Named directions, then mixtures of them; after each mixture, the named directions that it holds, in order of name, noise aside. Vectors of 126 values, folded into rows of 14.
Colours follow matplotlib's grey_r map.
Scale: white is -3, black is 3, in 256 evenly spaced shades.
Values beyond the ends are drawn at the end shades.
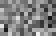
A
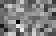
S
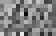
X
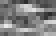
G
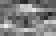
G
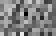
X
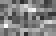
G, X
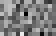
X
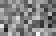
A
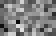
S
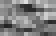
G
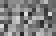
A, X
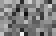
S, X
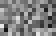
A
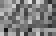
A, X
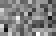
A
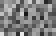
X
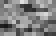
G, S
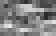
G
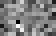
S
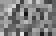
X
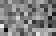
A
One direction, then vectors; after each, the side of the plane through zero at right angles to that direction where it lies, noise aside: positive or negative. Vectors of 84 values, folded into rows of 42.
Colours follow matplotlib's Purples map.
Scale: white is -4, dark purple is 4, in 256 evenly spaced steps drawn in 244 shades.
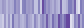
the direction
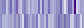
positive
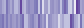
negative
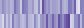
positive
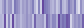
positive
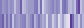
negative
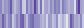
negative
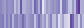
negative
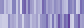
positive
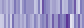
positive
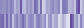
negative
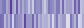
negative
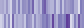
positive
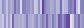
positive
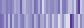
negative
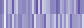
negative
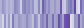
positive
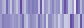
negative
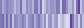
negative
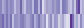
negative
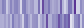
positive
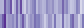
negative
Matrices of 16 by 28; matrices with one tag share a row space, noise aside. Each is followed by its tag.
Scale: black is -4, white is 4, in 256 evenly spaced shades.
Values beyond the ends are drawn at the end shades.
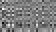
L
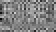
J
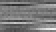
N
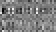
L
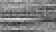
N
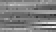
N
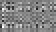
L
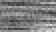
N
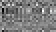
L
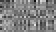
J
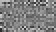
J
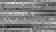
N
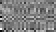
J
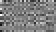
J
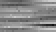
N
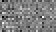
L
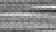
N
